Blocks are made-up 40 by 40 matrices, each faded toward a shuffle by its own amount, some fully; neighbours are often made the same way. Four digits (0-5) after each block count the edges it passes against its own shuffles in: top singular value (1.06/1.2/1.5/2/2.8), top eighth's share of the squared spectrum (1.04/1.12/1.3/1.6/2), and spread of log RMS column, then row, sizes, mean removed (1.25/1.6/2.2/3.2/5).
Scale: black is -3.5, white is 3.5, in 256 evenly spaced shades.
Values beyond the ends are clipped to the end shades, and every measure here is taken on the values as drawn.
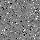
0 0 0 0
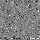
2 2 0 1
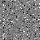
1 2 1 0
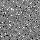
0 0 0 0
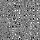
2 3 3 2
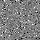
0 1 0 0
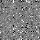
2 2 2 2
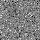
0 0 0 0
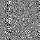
2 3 2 1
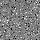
0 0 0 0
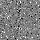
1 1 0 0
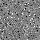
0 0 0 0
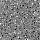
0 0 0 0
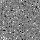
0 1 1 0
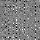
2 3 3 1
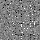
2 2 1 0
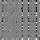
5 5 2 2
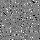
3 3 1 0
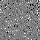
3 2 1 1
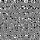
3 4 1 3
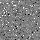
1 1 0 0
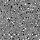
2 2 0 1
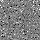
0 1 0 0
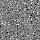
1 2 1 0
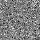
1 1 0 0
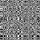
4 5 3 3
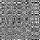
4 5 3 3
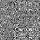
3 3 1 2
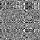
4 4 2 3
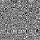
3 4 2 1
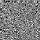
3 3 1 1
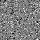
2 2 0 0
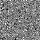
2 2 0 0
